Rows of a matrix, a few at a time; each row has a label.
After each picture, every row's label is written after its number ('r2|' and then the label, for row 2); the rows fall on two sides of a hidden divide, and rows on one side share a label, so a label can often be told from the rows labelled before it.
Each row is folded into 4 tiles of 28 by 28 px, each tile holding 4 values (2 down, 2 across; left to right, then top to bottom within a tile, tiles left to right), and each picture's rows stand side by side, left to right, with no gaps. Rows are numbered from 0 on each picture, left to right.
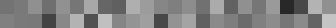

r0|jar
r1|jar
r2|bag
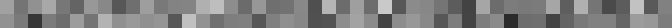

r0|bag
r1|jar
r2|jar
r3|jar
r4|jar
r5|jar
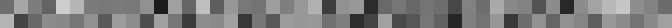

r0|jar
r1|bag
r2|jar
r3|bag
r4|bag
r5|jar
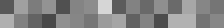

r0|jar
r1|jar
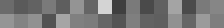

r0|jar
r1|bag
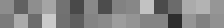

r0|bag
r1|jar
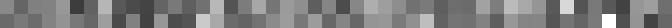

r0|bag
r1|bag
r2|jar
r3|jar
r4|jar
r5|bag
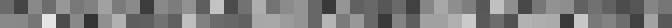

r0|bag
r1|jar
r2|jar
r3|bag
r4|bag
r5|bag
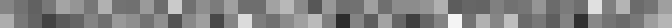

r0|jar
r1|jar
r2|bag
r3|bag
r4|jar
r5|jar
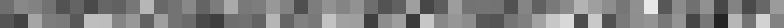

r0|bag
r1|jar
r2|bag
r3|bag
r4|bag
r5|jar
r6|jar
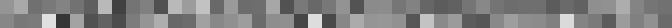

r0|bag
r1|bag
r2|bag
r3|bag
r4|jar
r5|jar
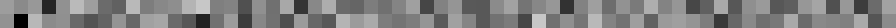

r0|jar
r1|jar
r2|jar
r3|jar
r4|bag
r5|jar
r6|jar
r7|jar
